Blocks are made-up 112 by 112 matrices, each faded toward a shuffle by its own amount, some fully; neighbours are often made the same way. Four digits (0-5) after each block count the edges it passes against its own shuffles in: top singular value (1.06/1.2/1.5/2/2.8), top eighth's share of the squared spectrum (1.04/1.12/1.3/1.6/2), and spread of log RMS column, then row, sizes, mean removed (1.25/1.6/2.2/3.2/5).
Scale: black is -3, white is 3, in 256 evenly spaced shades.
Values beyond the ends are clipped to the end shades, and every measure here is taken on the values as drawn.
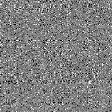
4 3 2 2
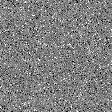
3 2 0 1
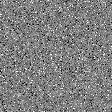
3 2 0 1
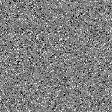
3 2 1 1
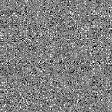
4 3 2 2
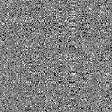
4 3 2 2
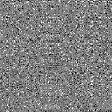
4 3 2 2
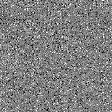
3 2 1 1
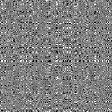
5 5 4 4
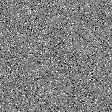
1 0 0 0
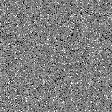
3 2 1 1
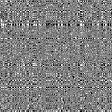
5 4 3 4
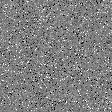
0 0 0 0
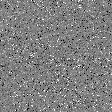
0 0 0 1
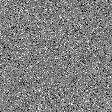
0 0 0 0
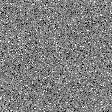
0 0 0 0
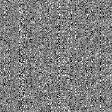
3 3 4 1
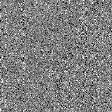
3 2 3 0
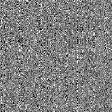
3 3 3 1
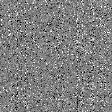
1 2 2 0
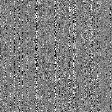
2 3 4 0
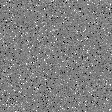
0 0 0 0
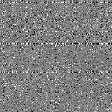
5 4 2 3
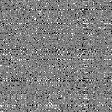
4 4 2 3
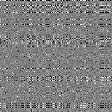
5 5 3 4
